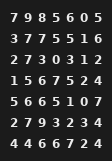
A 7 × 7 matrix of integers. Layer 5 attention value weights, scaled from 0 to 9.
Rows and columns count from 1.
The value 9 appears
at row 1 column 2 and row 6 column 3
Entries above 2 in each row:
6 6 3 5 5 5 6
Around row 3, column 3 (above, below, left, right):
7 6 7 0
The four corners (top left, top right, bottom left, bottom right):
7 5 4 4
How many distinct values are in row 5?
5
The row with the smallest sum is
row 3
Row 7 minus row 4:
3 -1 0 -1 2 0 0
